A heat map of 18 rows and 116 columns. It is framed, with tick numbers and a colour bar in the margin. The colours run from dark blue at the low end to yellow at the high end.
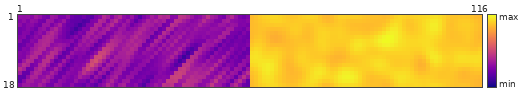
It is made of 1 by 2 panels. Panel 1,1: low, slanting up to the right. Panel 1,2: very high, blotchy, faint in contrast.
